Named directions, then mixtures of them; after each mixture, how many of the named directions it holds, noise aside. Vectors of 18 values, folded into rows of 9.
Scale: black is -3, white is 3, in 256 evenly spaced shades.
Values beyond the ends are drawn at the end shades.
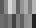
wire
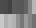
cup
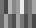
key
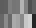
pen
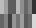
two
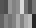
two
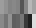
one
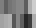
three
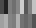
two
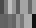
two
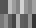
two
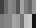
three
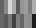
one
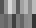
one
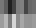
three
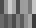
one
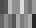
three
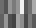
one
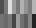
two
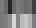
three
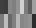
three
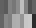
one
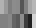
one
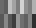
two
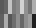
three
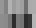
two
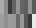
two
